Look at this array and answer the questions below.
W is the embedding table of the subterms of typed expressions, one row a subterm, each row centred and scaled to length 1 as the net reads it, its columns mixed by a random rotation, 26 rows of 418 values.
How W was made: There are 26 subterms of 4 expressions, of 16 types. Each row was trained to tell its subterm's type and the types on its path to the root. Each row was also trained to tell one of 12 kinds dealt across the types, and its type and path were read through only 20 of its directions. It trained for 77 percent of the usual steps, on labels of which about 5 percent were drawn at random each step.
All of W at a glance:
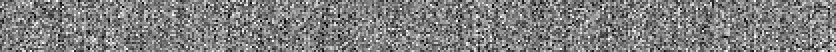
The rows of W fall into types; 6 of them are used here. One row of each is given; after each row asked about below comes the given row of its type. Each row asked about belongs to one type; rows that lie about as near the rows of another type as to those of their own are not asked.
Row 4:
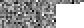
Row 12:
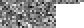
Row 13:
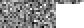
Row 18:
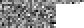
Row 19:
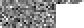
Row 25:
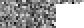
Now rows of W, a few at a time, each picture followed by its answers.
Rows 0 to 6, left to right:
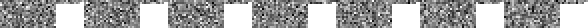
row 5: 13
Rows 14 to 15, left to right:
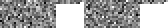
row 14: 19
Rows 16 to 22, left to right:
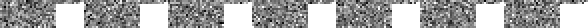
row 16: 12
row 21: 19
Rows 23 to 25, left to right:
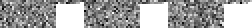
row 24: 13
